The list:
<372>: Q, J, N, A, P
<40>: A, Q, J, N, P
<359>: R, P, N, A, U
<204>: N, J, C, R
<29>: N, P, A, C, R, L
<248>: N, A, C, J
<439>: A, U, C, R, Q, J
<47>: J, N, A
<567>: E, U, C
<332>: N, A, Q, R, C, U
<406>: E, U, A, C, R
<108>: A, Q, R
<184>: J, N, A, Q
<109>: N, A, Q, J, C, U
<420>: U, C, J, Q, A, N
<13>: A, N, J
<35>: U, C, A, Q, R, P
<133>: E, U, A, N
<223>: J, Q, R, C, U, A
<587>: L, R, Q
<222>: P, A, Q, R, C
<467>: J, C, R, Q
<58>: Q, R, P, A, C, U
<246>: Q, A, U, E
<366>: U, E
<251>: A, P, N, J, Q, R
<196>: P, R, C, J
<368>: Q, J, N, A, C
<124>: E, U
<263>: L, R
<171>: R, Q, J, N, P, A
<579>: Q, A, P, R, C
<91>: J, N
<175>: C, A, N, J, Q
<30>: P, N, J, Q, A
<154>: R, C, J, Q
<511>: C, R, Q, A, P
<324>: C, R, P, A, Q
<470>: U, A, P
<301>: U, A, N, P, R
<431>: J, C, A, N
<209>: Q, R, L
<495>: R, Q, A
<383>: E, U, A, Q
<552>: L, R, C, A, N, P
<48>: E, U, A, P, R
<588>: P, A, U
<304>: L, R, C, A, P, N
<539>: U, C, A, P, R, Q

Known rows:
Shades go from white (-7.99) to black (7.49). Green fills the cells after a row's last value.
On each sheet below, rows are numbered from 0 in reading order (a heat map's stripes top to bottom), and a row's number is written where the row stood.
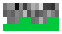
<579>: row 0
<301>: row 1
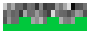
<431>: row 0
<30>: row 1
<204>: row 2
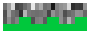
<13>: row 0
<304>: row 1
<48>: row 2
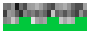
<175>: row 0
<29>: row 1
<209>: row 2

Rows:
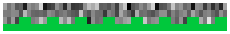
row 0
<372>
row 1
<251>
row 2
<495>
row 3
<91>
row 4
<439>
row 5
<406>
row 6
<552>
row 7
<324>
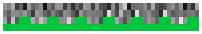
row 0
<35>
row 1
<154>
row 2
<184>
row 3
<171>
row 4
<248>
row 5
<47>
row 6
<539>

